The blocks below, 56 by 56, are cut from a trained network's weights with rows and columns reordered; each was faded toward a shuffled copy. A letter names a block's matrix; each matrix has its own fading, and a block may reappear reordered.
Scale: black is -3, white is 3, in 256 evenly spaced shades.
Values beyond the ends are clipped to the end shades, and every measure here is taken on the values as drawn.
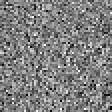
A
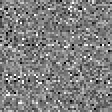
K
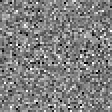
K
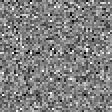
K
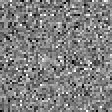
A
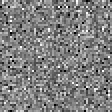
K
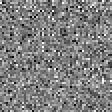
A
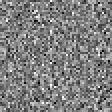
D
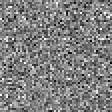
A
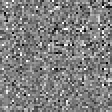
K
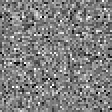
A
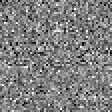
A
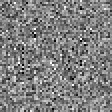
D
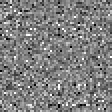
K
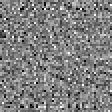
K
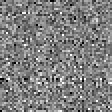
K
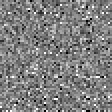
K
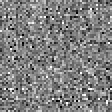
A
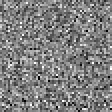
A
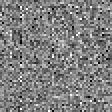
D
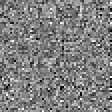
D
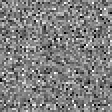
A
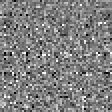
K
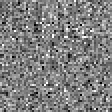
A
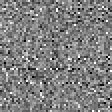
K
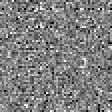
K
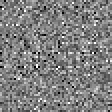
K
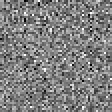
D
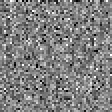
K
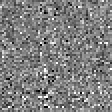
K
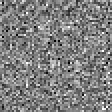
D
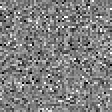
A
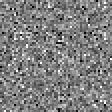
K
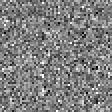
D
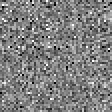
K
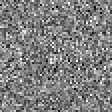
A
